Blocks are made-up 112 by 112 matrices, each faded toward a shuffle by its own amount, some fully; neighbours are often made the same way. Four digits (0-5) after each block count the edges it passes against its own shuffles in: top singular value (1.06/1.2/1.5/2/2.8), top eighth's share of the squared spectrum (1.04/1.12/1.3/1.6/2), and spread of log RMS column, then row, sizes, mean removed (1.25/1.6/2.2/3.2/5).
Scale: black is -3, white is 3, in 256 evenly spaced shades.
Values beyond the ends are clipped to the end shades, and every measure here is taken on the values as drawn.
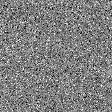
0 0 0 0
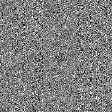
1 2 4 0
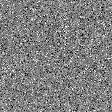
2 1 0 0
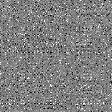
4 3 2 2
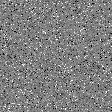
2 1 0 0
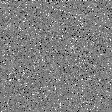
2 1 0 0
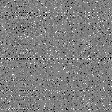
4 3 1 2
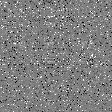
3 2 0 1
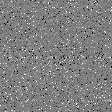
3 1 0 1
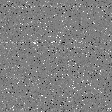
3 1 0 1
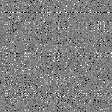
4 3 2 2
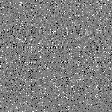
4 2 1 1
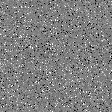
2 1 0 0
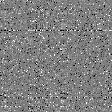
4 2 1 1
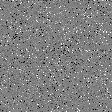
2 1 0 0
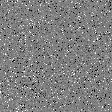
3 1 0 1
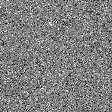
0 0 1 0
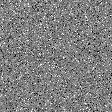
0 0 0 0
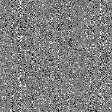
2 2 3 0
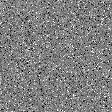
0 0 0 0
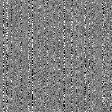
2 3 4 0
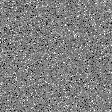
0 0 0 0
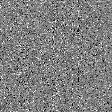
1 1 2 0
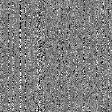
2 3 4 0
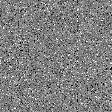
1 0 1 0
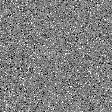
0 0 1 0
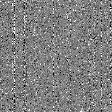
2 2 3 0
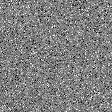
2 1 0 0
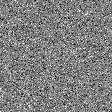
0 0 0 0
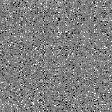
4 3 2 2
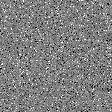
2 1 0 0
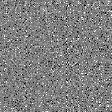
4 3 2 2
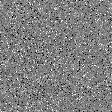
2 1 0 0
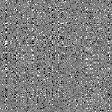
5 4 3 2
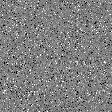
3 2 0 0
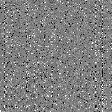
4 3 2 1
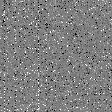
3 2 1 0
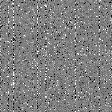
4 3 3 1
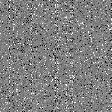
4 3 2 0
